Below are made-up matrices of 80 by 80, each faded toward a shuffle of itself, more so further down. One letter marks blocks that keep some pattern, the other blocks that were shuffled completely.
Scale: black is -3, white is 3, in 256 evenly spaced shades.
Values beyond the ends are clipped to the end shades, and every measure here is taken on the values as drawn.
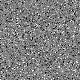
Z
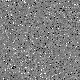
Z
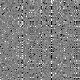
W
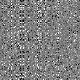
W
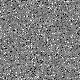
Z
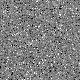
Z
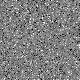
Z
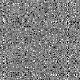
W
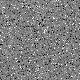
Z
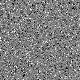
Z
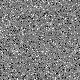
Z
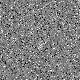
Z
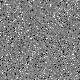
Z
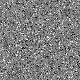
Z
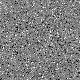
Z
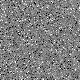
Z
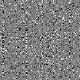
W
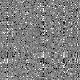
W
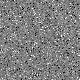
Z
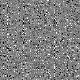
W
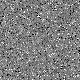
Z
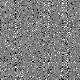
W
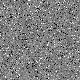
Z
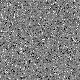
Z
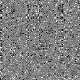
W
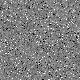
Z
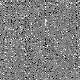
W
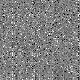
W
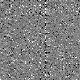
W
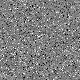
Z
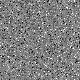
Z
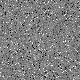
Z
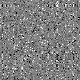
W
